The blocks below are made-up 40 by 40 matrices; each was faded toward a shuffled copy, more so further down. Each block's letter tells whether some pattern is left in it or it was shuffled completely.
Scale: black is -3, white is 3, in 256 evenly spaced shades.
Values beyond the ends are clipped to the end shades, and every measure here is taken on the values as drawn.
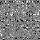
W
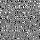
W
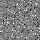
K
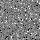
K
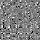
W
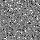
K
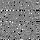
W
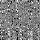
W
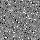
K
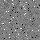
K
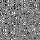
W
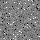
K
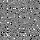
W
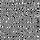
W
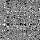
W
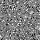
K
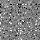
W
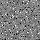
K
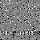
W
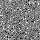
K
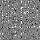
W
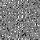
W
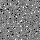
K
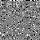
W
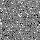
K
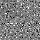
W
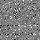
W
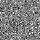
W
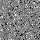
K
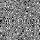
W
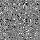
W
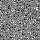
K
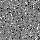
K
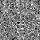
W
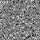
W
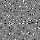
W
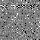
W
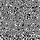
W
